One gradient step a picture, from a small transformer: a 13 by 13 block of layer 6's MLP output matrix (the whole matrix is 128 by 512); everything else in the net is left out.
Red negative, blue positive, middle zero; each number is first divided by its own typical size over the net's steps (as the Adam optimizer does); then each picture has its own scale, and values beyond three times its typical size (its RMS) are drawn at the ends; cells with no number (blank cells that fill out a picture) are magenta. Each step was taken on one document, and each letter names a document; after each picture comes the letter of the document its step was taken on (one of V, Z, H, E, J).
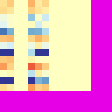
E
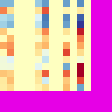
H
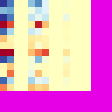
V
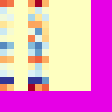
E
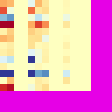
V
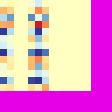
E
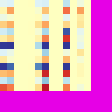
H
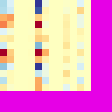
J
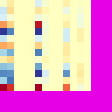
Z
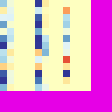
J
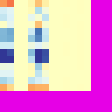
E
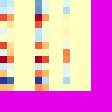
J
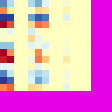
V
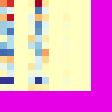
E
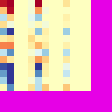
Z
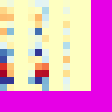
J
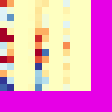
Z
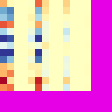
Z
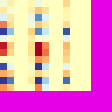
J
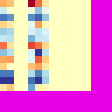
E
